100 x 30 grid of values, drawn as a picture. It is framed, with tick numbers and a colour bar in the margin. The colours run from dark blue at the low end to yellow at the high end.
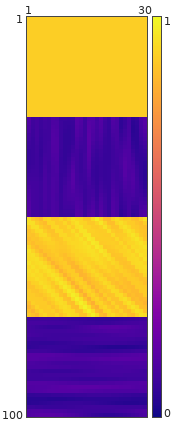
It is made of 4 by 1 panels. Panel 1,1: very high, flat. Panel 2,1: very low, streaked downward, faint in contrast. Panel 3,1: very high, slanting down to the right, faint in contrast. Panel 4,1: very low, streaked across, faint in contrast.
